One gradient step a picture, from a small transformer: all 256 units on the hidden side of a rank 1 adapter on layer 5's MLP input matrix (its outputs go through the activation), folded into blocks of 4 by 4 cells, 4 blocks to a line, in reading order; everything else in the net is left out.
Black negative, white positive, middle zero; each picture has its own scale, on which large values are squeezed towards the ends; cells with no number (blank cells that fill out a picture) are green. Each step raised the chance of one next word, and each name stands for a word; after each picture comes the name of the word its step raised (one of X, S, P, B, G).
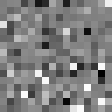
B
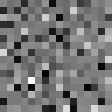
B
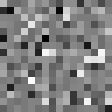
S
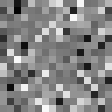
S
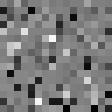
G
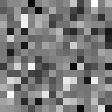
B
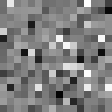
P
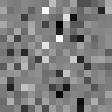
P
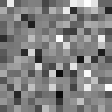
P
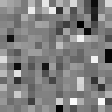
P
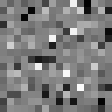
G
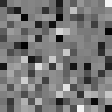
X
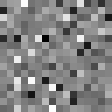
S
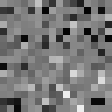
X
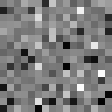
G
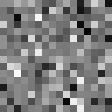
X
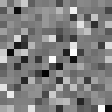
B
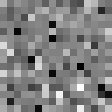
X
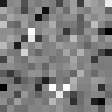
X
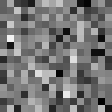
B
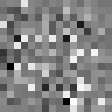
B
